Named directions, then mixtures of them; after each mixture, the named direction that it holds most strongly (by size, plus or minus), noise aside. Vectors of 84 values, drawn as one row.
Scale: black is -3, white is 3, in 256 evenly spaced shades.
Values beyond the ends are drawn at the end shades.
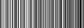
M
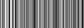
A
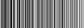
M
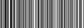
A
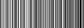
M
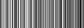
M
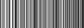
A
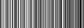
M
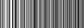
A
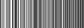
M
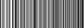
A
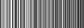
M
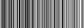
M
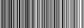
M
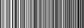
M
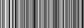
A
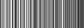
M
